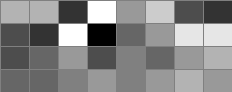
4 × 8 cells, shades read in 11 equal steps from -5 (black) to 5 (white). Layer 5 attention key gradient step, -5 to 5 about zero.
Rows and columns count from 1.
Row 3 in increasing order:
-2 -2 -1 -1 0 1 1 2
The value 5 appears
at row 1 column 4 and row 2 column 3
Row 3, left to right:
-2 -1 1 -2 0 -1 1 2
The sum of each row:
5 3 -2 3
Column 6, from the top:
3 1 -1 1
